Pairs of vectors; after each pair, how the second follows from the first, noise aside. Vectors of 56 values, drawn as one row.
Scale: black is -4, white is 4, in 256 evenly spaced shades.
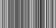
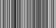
reversed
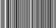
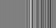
partly zeroed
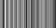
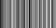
reversed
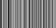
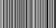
reversed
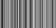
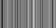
partly zeroed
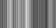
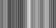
reversed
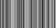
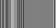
partly zeroed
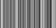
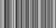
reversed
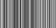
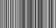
reversed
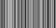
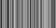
reversed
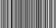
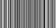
reversed
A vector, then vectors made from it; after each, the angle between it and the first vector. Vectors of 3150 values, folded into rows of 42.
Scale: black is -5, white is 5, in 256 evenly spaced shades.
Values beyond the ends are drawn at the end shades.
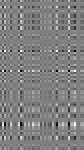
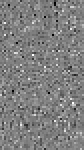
partly opposed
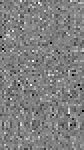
partly opposed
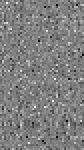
partly opposed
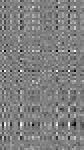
nearly opposite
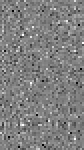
partly opposed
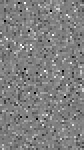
orthogonal
